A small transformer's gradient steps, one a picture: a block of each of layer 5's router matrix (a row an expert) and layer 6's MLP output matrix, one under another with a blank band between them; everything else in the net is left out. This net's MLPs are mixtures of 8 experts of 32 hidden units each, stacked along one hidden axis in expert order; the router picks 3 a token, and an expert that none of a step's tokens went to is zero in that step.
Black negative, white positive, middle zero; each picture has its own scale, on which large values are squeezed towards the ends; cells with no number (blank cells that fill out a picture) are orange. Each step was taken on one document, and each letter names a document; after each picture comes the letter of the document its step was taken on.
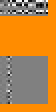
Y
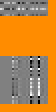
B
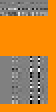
B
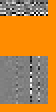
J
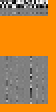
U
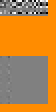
Y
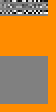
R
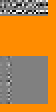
Y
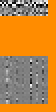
U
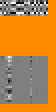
J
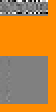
Y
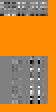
B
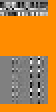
B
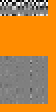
U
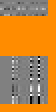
B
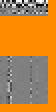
Y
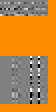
B
